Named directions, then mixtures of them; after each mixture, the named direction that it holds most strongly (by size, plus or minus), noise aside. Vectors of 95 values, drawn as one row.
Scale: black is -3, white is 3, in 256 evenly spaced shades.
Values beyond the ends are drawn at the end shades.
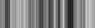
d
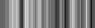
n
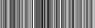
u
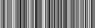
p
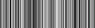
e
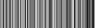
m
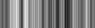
n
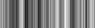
n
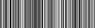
e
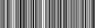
p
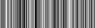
p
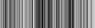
u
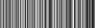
m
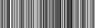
e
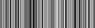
e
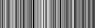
u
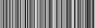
m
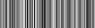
m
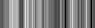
n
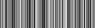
p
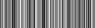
p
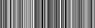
u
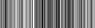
u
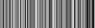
m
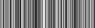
e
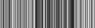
p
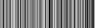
m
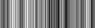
n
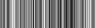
p
